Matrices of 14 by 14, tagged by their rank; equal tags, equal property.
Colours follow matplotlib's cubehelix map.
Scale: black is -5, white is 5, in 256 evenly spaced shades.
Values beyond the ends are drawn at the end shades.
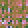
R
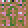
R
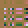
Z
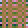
Z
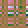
Z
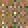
R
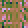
R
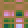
Z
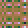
Z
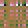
Z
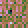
R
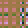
Z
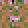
R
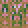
R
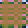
Z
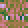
R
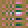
Z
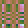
Z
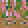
R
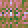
R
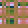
Z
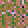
R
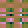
Z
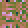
R
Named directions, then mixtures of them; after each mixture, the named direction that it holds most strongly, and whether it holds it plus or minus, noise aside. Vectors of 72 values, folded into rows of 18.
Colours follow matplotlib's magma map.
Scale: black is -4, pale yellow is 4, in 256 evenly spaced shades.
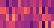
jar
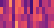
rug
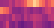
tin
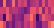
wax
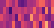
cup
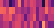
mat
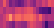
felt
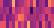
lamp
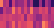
tin, minus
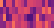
wax, minus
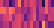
mat, plus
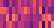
jar, plus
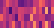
cup, plus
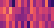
lamp, minus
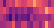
felt, minus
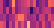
lamp, plus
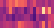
felt, minus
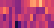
tin, plus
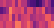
tin, minus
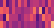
wax, plus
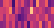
lamp, minus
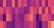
wax, plus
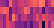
jar, plus
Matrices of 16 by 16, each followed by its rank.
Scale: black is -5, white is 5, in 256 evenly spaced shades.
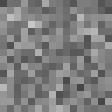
full rank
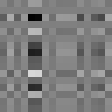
one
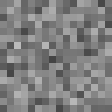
full rank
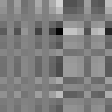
one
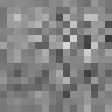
three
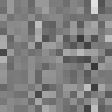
three
